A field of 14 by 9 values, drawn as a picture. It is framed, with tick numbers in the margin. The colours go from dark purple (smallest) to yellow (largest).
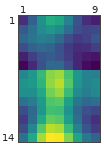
Ninth with the highest average: bottom middle. Average level on the scale: 40%. Lone odd cells: none. Calmest part: top right. Seam: horizontal, 40% of the way down, the bottom part higher.
